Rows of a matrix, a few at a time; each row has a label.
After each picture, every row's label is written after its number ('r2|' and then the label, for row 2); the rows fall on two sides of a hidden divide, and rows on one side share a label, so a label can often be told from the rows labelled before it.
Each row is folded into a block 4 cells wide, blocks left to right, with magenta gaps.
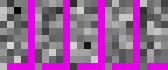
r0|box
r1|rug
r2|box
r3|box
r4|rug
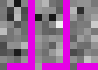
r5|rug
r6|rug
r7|rug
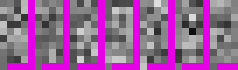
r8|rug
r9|rug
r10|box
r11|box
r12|rug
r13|rug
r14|rug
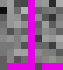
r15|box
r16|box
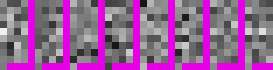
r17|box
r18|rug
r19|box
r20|box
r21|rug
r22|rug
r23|rug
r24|rug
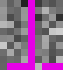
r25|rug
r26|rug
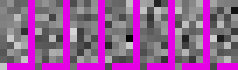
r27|rug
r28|box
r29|box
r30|box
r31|rug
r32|rug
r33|rug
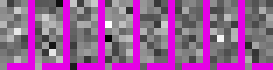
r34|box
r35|box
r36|box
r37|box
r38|rug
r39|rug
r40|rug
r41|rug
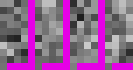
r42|rug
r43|rug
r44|rug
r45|rug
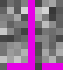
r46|box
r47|box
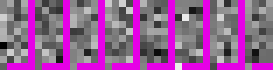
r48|box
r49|rug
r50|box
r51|box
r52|rug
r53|rug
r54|box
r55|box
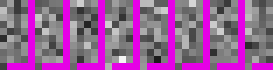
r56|box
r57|box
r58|rug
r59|box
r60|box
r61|box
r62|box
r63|box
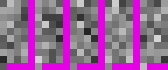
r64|box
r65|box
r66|rug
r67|box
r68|box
